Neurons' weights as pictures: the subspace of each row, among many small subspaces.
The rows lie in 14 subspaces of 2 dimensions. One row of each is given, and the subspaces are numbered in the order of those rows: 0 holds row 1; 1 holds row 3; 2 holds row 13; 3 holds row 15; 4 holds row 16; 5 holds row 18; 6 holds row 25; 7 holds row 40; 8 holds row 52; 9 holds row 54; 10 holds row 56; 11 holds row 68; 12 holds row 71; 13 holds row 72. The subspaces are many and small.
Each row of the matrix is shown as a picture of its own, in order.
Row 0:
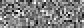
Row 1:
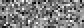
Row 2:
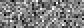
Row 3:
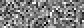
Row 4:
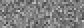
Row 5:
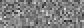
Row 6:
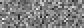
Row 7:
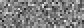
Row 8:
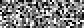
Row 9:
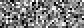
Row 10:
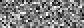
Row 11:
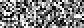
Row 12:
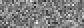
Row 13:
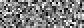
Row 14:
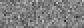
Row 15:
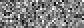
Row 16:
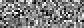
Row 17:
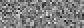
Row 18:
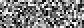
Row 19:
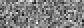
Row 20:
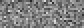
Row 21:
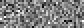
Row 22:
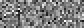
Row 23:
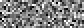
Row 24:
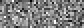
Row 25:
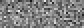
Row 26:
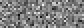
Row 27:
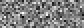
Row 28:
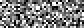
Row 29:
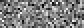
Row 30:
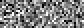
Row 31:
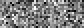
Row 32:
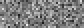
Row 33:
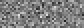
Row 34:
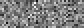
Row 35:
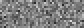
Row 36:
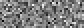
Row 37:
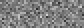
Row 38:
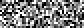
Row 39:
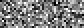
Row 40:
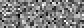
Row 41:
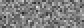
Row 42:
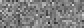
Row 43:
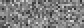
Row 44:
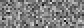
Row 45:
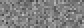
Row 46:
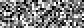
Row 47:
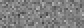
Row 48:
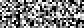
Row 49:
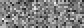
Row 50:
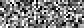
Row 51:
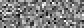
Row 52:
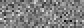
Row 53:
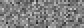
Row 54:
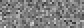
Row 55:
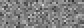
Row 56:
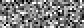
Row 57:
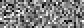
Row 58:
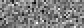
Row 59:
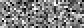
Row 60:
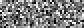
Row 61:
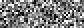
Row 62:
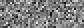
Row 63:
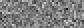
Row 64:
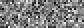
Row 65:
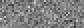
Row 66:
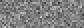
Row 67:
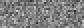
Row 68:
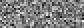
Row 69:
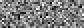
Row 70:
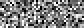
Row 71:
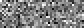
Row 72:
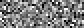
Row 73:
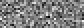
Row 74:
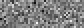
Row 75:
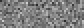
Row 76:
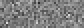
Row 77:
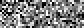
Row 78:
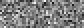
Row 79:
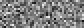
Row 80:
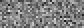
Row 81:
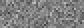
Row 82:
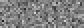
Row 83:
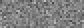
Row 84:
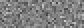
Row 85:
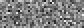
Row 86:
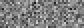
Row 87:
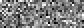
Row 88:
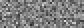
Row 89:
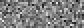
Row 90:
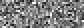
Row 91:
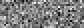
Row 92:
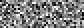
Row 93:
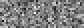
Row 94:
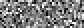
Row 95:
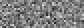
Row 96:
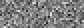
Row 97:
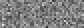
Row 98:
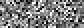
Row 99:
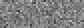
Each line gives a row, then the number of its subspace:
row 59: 13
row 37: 10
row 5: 4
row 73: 11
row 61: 8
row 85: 6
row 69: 10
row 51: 7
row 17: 7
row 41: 0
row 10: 10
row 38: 7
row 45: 2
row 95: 11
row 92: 1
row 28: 1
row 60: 9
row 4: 11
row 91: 10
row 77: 12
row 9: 3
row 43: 0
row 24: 6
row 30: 3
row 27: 0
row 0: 4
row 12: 12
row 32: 0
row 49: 13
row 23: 13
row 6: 10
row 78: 7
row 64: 11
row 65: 8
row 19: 2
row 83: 9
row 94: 2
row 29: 5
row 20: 6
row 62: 1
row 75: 5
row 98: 1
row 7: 5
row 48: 9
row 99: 9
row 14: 3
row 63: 13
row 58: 8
